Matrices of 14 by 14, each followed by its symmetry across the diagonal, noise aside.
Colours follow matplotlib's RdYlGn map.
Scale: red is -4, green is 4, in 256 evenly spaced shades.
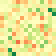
symmetric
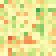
antisymmetric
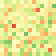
neither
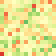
neither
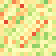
symmetric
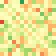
antisymmetric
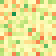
symmetric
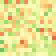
neither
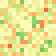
symmetric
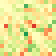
antisymmetric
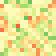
antisymmetric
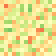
symmetric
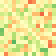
antisymmetric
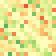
antisymmetric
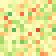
neither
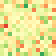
antisymmetric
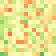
neither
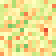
neither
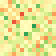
symmetric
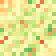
symmetric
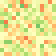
antisymmetric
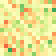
neither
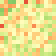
symmetric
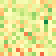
neither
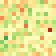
neither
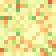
symmetric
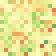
antisymmetric
